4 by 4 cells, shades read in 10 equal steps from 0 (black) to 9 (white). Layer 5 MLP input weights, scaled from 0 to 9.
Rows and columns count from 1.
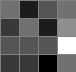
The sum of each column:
11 10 7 22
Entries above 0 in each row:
4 4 4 3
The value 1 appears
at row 1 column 2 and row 2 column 3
